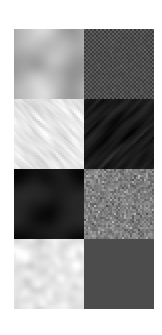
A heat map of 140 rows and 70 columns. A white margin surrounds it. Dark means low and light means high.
The table splits into 4 rows of 2 panels. Panel 1,1: high, smooth. Panel 1,2: low, checkered. Panel 2,1: very high, slanting down to the right, faint in contrast. Panel 2,2: very low, slanting up to the right, faint in contrast. Panel 3,1: very low, smooth, faint in contrast. Panel 3,2: middling, fine-grained. Panel 4,1: very high, blotchy, faint in contrast. Panel 4,2: low, flat.
